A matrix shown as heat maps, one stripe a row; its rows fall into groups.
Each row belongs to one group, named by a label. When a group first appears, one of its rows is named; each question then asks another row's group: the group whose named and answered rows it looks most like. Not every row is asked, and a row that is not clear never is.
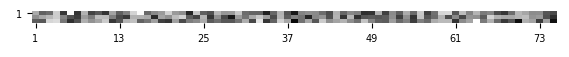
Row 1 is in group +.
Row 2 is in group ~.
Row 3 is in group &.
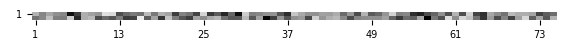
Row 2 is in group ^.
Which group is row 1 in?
~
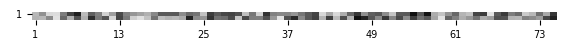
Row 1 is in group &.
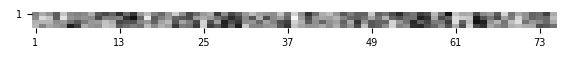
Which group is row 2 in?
^
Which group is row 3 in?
~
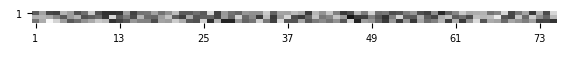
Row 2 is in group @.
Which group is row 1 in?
^
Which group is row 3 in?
~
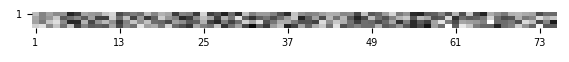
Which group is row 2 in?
@
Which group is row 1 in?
~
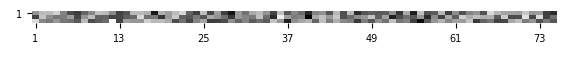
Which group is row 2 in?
^
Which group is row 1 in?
~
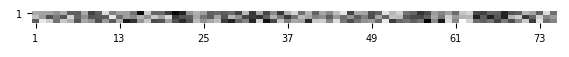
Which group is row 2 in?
+
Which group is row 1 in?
&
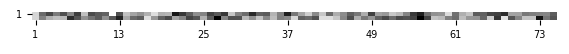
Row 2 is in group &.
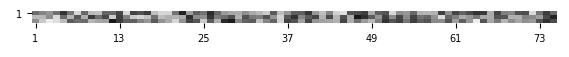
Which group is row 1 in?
@
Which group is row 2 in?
+
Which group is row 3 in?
~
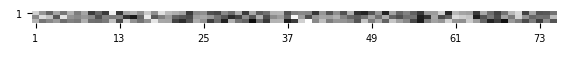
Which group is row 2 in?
^
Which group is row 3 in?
+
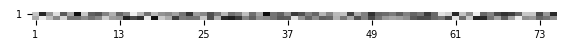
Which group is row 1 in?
&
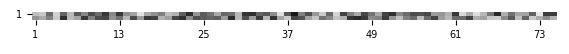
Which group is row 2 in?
@
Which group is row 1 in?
+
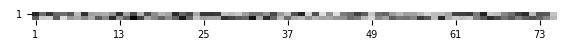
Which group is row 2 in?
^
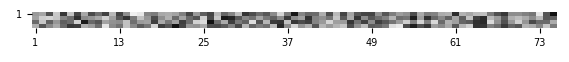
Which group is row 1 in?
+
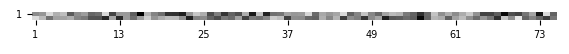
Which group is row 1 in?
&
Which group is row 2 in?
+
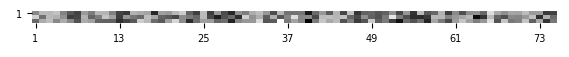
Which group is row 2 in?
&
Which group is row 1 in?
~
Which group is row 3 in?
^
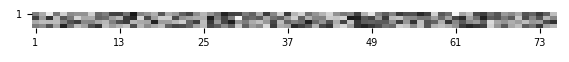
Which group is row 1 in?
^
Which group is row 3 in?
~
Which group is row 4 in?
@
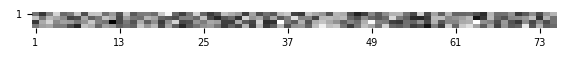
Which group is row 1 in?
@
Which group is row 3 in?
^
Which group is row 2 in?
&
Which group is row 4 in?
^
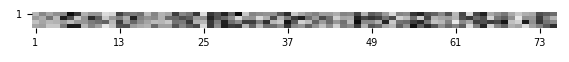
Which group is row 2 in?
@
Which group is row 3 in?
+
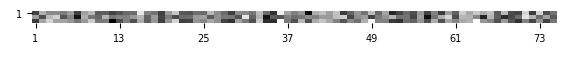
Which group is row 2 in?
&
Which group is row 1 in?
^
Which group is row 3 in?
^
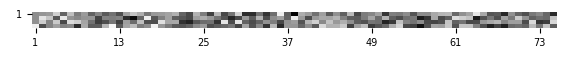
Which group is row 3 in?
@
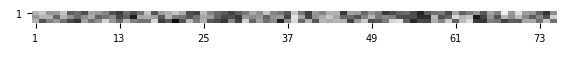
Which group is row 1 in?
~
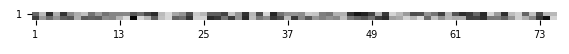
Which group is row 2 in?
@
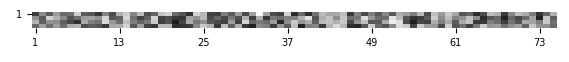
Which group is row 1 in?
@
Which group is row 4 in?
@
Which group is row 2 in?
&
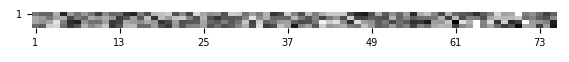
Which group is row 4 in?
&
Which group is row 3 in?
&
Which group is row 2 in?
~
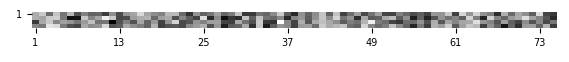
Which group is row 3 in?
^
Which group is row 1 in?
+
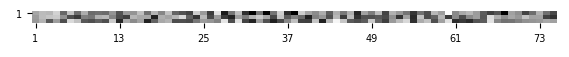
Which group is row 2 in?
~
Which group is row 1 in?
+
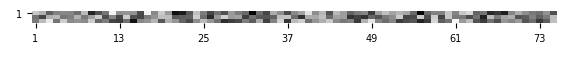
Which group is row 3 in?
^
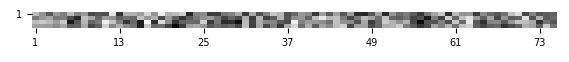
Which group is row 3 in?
~
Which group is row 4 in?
&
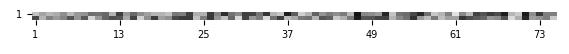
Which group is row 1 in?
+
